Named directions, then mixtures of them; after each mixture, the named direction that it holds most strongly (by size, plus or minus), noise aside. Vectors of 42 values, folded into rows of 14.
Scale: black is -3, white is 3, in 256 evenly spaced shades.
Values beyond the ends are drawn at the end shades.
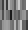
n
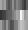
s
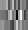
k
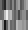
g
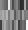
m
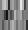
m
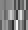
k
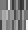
m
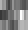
s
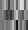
m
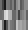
g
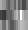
s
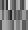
n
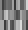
g
